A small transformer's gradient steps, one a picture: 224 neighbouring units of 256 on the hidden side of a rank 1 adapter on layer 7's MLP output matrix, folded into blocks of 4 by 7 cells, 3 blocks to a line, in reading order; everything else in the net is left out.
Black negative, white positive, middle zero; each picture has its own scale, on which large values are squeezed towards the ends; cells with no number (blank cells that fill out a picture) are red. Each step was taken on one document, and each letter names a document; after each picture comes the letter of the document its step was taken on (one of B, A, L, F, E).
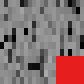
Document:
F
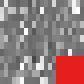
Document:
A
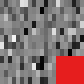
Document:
F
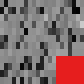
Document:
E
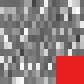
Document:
A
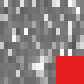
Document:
F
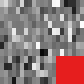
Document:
F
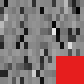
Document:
E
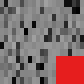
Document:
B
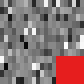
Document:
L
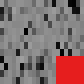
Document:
L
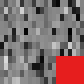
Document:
F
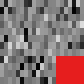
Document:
A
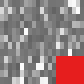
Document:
A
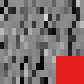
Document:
E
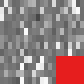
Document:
A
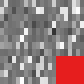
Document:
E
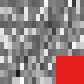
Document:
A
